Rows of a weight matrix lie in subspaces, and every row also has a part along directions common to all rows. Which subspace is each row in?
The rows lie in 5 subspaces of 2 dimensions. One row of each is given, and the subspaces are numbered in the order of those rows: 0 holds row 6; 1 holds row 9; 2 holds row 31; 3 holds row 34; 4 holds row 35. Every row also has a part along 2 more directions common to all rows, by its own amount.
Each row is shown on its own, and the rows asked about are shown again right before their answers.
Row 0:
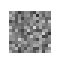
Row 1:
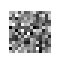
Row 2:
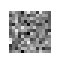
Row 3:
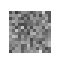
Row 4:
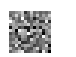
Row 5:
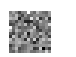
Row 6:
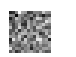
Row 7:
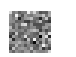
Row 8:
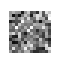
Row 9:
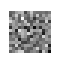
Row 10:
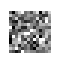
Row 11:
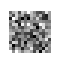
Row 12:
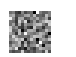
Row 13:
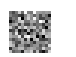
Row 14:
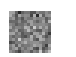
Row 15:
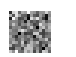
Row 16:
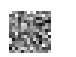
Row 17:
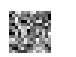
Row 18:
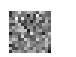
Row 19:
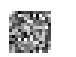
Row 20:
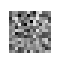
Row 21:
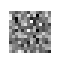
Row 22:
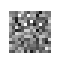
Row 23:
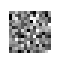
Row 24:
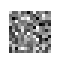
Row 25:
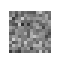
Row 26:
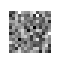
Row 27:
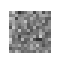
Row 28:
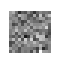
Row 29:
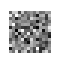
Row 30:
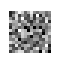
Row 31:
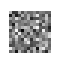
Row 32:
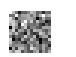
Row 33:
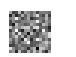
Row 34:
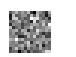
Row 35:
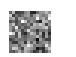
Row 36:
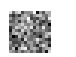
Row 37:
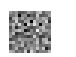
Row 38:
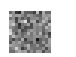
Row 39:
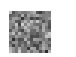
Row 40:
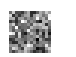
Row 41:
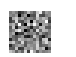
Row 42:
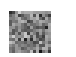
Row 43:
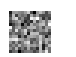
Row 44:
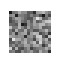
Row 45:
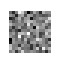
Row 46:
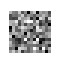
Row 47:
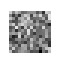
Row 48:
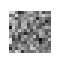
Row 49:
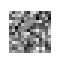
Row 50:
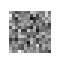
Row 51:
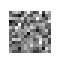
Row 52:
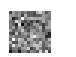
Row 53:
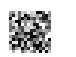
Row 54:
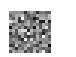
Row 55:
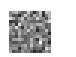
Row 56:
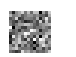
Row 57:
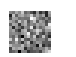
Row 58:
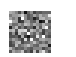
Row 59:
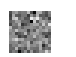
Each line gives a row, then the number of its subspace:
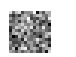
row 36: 4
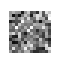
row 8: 4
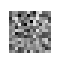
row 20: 3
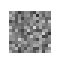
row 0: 1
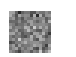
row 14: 1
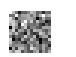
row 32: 0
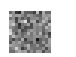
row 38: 4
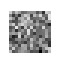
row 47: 4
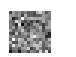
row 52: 2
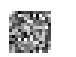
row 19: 1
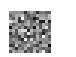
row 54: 1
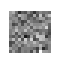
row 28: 1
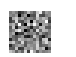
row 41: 3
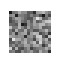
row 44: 0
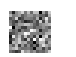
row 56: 0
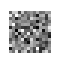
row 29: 2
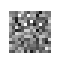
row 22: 3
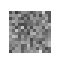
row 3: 4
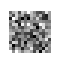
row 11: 2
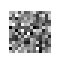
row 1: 2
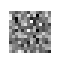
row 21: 3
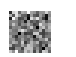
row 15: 2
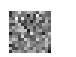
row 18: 1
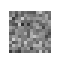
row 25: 2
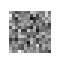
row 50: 3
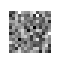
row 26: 1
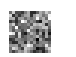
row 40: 4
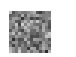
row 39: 2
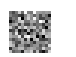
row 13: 1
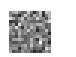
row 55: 4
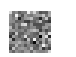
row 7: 0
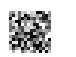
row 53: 2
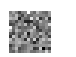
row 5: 0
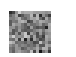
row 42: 1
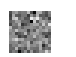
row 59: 3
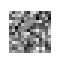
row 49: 4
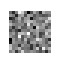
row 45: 0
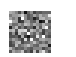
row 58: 1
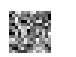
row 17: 4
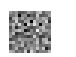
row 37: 3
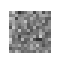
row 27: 0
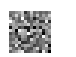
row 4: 1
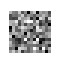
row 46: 0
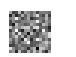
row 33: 2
